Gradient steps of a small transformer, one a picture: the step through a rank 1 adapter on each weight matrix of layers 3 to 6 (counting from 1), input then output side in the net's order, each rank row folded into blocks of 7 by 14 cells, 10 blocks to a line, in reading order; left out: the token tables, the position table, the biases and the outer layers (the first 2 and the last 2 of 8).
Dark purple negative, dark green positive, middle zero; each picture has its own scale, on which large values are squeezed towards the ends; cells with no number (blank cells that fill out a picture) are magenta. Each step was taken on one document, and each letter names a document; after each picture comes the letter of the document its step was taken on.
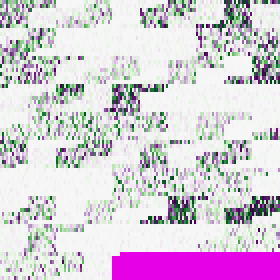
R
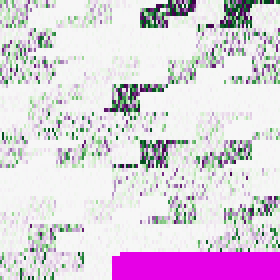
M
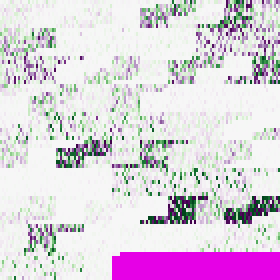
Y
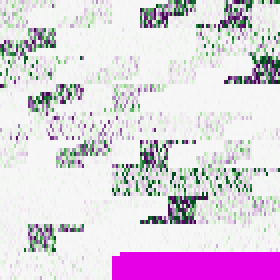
Y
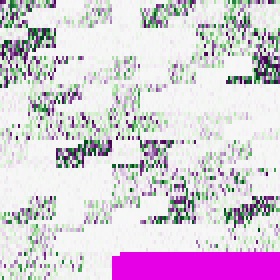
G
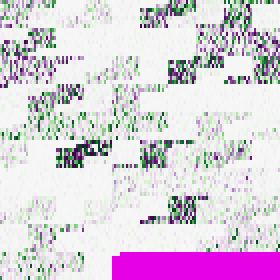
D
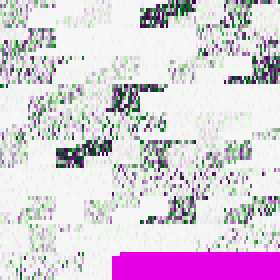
M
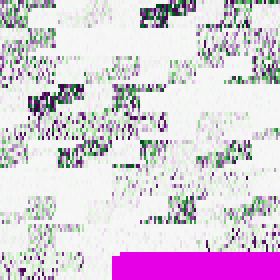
M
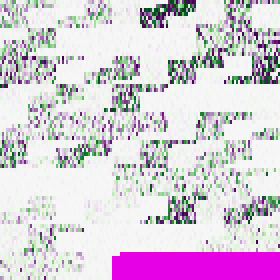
G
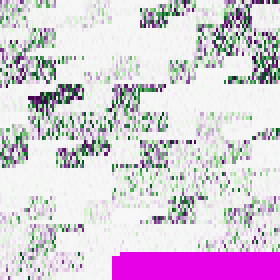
D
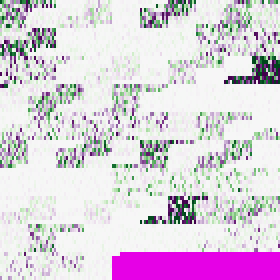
Y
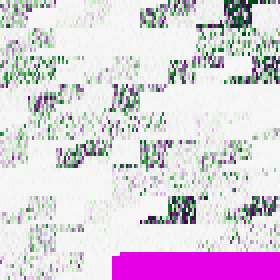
M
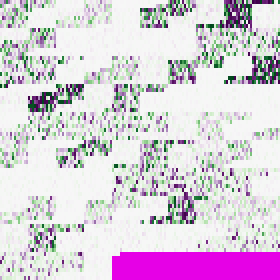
D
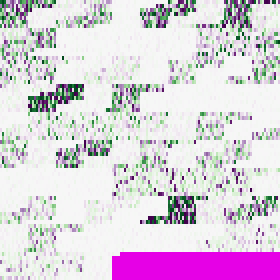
R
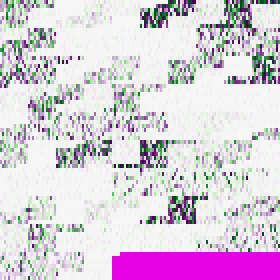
M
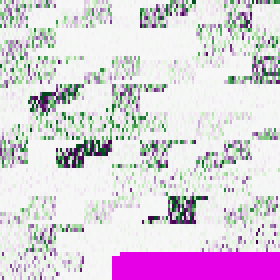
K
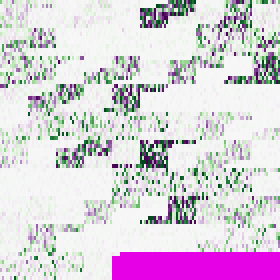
Y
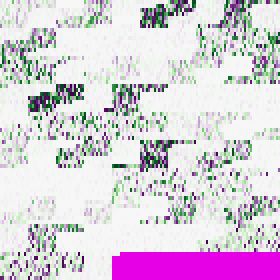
R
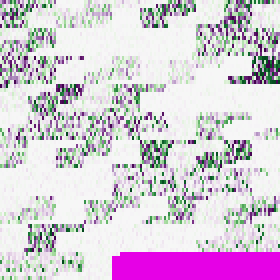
G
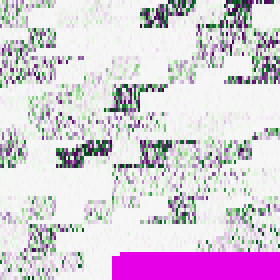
D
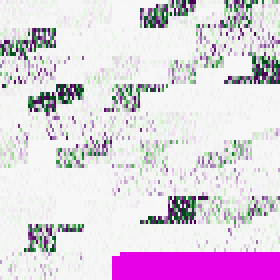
Y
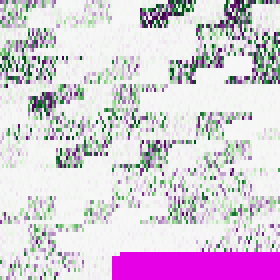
R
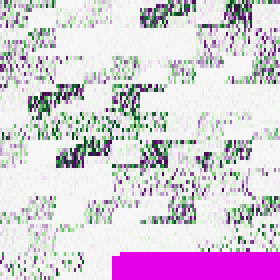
K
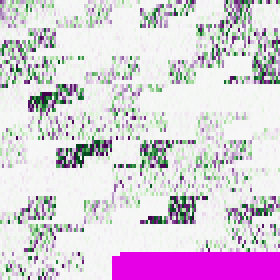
K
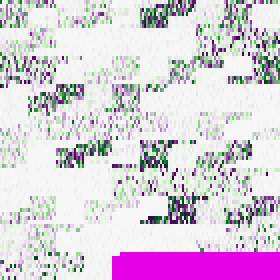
R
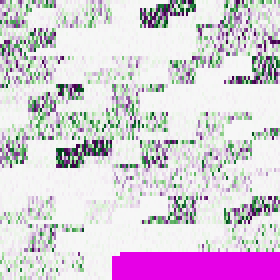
G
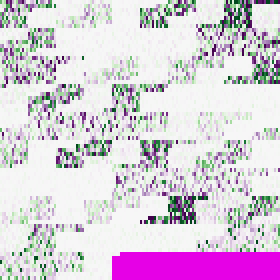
G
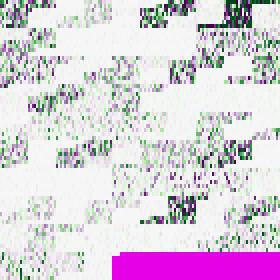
M
